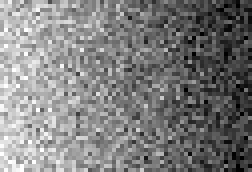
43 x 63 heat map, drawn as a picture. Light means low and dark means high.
Stripes: none. Slope: up to the right. Average level on the scale: 50%. Grain: fine. Odd rows or columns: none.
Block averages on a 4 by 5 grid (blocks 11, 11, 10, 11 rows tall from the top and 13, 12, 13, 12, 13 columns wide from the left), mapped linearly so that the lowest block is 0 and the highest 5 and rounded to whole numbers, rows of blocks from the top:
01345 / 02345 / 01245 / 01235
